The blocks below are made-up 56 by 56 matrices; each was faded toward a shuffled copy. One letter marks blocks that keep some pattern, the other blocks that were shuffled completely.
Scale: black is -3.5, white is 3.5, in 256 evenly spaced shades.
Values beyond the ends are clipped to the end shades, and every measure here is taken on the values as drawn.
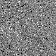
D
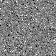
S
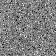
S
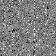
D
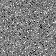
S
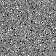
S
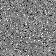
S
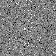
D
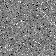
S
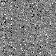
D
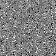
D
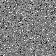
S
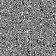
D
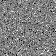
S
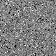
S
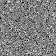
S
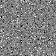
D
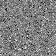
S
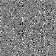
D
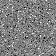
S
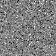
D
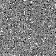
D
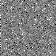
D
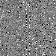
D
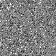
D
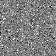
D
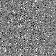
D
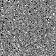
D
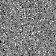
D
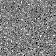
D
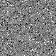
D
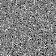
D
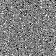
S
